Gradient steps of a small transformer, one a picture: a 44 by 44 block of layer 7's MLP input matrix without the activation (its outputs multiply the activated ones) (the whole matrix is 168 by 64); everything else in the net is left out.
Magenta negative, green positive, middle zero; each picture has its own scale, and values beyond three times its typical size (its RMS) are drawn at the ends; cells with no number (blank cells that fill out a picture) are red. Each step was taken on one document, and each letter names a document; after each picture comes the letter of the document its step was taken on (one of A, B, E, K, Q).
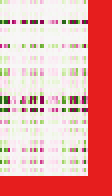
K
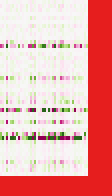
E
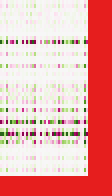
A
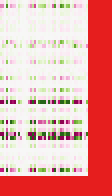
E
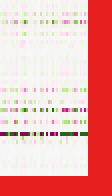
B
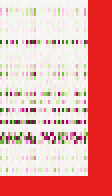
A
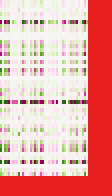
K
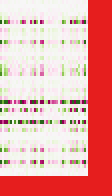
K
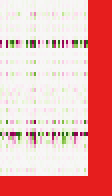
A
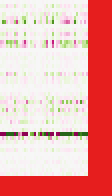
B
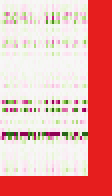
B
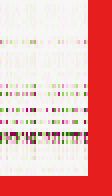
A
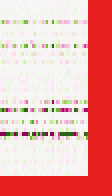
B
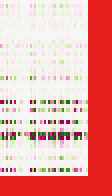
E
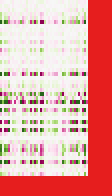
K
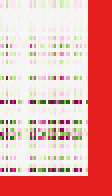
E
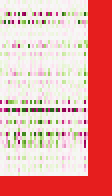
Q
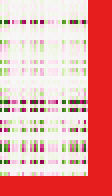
K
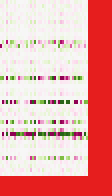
E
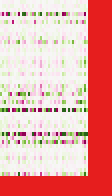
Q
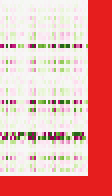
E
